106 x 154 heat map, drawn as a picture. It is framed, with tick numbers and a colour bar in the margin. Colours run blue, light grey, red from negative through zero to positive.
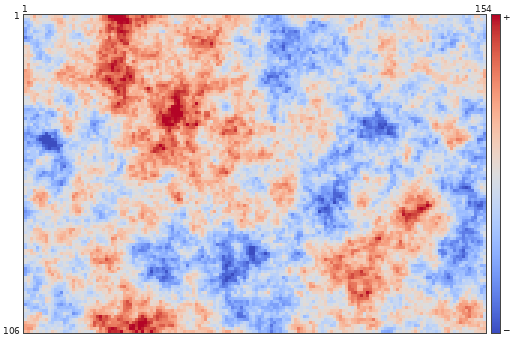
Neither half mirrors the other. On average the colour sits 50% of the way up the scale. No single row or column stands out from its neighbours. The ninth with the highest average is the top left. The histogram is bell-shaped.
